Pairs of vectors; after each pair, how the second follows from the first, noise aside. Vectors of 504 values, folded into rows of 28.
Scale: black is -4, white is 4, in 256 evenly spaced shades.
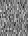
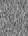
shrunk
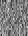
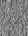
shrunk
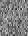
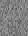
shrunk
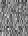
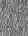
shrunk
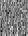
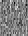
reversed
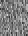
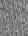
shrunk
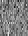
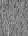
shrunk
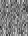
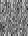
reversed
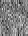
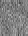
shrunk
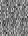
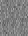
shrunk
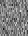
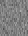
shrunk
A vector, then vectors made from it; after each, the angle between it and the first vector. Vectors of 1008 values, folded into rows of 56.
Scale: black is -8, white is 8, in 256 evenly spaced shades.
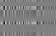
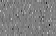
orthogonal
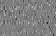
partly aligned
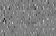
partly opposed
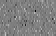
orthogonal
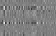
nearly opposite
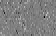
orthogonal
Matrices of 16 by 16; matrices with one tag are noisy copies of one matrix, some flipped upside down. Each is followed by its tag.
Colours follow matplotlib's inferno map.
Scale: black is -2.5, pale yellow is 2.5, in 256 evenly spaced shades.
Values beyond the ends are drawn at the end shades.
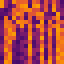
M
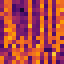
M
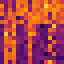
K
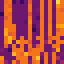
M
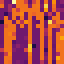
M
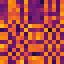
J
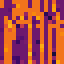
M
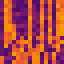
M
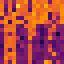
K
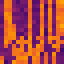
M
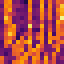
M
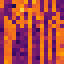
M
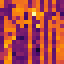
M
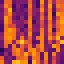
M
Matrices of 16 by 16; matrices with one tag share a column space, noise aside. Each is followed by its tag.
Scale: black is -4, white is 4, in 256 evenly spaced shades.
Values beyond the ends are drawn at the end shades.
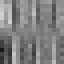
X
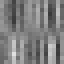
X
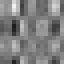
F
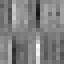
X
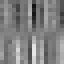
X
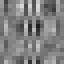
F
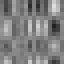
F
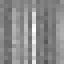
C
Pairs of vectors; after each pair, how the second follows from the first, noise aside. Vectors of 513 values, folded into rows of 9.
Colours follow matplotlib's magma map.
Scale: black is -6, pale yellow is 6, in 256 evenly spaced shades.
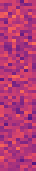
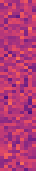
shuffled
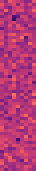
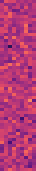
shuffled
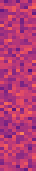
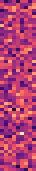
scaled up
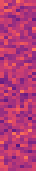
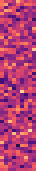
scaled up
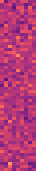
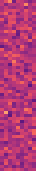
shuffled
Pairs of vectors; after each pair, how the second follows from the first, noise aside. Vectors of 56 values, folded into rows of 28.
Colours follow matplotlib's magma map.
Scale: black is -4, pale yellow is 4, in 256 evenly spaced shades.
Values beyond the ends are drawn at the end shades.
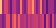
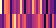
scaled up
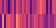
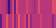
partly zeroed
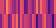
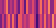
sign-scrambled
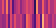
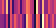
scaled up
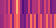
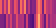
reversed
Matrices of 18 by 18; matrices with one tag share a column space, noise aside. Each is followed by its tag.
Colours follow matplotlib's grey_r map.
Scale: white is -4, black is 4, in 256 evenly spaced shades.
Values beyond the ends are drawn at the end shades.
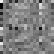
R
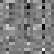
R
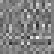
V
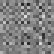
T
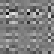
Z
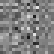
T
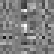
V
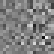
V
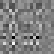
V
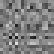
V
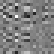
Z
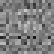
V
